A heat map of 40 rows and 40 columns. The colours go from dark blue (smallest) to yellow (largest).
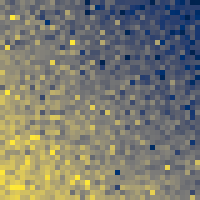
There is an overall slope up to the bottom left. No row or column stands out. The halves do not mirror each other. The texture is fine-grained noise. The ninth with the highest average is the bottom left.
